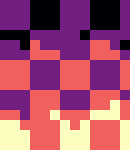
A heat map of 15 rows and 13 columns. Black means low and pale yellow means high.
Values rise toward the bottom. The top middle is the calmest part. The field is checkered.
